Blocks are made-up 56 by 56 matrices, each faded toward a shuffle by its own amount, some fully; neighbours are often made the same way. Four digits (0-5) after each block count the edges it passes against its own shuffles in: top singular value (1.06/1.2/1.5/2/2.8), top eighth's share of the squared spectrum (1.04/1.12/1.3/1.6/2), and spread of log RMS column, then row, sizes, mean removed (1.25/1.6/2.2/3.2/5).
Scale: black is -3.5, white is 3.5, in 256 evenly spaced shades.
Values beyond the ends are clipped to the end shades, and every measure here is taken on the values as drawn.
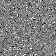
0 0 0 0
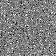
1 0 0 0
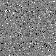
1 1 0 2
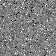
0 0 0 0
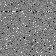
2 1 0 1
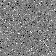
0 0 0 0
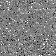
1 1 0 1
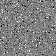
0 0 1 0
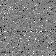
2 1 0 1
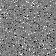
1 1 0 0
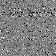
2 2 0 2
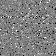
1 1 0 1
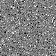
1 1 0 0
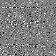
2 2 2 2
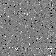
2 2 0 1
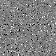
1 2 1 1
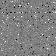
2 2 0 1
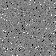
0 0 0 0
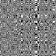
4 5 3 3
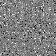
2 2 1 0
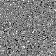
3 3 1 1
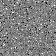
0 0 0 0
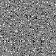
3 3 1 1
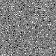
3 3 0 1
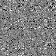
3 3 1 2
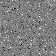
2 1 0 0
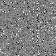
1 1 1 0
